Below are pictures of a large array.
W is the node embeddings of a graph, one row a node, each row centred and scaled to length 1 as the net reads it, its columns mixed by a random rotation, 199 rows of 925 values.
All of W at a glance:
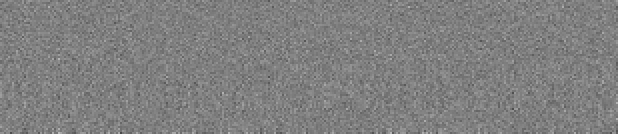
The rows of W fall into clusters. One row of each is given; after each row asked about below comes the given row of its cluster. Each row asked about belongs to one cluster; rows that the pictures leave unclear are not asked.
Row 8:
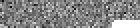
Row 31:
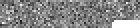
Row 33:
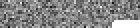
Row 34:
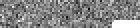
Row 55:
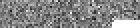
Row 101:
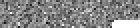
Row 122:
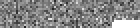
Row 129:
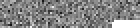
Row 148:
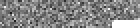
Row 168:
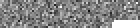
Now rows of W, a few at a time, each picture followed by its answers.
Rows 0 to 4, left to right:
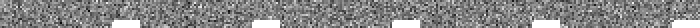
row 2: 148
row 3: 122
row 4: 8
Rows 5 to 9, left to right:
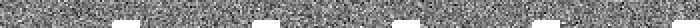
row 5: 34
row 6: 33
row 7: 101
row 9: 31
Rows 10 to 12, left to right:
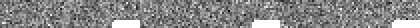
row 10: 31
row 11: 168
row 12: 8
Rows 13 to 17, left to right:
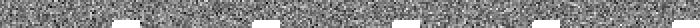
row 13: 55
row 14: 34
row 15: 148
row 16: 101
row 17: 33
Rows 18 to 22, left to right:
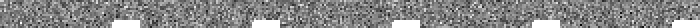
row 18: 168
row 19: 122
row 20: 31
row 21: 168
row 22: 129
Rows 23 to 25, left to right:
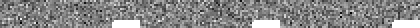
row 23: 31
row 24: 34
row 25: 129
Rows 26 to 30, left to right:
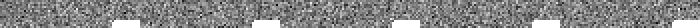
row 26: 8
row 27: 129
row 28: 8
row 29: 168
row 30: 33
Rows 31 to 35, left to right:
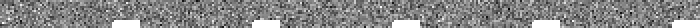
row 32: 129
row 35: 129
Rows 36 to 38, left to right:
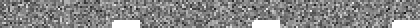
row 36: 31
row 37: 148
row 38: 8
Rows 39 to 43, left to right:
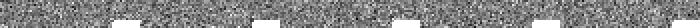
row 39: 8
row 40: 101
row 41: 55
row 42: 168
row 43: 122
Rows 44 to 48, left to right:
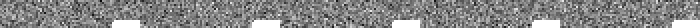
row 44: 34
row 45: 8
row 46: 101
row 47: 122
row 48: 168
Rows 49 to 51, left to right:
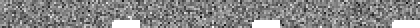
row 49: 168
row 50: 129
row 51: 34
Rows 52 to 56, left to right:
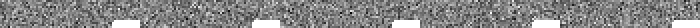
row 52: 33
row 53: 168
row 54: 129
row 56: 31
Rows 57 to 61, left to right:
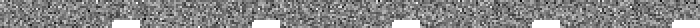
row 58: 33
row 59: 168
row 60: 34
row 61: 34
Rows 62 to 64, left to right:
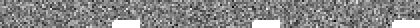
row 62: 148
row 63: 148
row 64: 122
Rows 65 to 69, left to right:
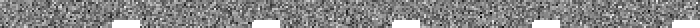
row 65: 168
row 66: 33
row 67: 122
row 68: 129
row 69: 168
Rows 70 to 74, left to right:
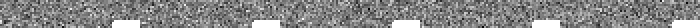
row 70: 101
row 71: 31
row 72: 34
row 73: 129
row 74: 34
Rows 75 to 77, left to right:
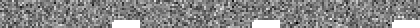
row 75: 122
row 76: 148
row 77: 122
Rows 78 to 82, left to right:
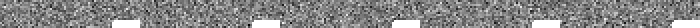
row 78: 148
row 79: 122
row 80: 31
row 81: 33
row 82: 101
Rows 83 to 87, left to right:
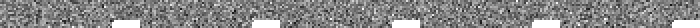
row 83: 101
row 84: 55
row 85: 122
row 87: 101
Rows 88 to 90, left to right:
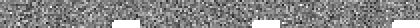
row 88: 101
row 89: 34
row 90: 31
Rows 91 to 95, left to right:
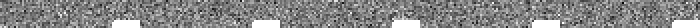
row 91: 8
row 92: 34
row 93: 55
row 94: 8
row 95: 31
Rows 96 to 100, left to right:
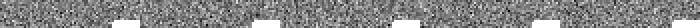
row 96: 129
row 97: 168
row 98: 122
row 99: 168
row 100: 122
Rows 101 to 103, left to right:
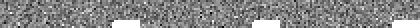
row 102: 129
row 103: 122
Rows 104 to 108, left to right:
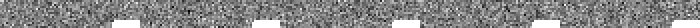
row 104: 168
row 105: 129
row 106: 34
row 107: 168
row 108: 31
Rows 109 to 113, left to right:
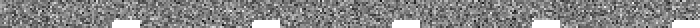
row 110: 101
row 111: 34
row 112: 55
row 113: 8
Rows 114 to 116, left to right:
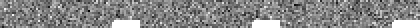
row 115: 168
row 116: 34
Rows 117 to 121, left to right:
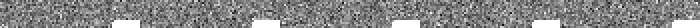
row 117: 8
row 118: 55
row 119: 31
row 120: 101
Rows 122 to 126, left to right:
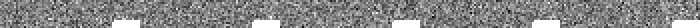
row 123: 168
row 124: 33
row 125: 168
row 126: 31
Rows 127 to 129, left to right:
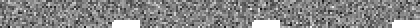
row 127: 33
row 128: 33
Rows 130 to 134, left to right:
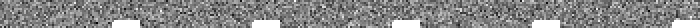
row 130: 33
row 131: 34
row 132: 148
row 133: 34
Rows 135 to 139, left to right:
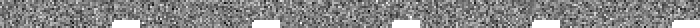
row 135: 122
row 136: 31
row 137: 168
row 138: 122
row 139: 33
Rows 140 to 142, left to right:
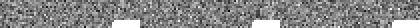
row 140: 33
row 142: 33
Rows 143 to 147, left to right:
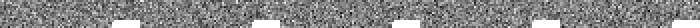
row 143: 33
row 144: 168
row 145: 129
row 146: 122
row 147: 168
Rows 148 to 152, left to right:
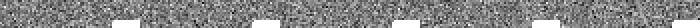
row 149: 55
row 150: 33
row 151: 31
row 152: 129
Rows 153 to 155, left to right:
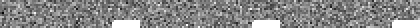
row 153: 33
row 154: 33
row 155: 148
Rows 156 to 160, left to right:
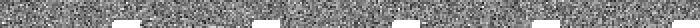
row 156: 31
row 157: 101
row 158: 33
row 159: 31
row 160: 33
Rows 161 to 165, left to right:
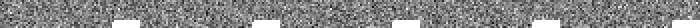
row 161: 33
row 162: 122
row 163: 148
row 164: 122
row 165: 168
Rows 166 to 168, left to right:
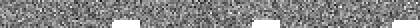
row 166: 34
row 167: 55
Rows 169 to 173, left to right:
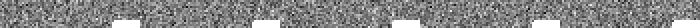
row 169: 122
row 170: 33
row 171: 122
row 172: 8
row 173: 55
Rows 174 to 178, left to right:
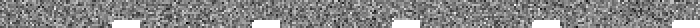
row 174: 122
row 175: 101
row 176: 55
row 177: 33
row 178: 34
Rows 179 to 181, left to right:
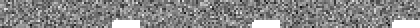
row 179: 168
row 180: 34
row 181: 122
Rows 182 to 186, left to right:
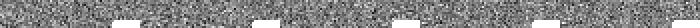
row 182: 34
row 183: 101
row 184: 55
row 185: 31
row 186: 31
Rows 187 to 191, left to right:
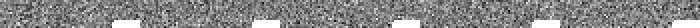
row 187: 101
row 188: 122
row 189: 122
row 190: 168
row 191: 33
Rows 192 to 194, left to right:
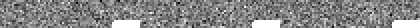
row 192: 34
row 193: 101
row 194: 101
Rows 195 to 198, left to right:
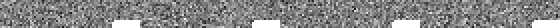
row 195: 129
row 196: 101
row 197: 8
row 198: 101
